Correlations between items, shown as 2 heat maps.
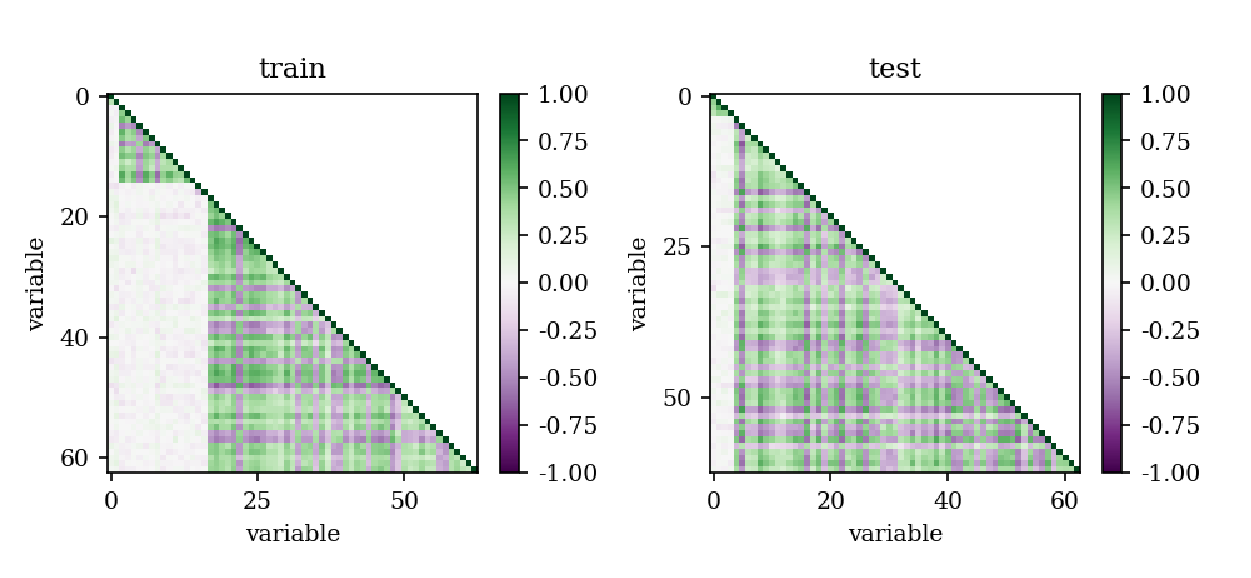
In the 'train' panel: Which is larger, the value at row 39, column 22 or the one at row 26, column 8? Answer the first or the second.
the first
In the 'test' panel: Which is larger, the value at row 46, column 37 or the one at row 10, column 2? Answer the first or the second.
the first
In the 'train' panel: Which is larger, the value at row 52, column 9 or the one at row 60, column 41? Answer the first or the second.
the second
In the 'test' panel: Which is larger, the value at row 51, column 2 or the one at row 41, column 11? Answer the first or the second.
the first
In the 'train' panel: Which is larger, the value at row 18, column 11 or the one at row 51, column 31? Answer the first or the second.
the second
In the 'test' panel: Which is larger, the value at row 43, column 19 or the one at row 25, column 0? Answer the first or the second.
the second
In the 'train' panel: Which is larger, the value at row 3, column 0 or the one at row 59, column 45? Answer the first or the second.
the second
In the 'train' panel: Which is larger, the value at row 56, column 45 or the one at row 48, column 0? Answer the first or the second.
the second
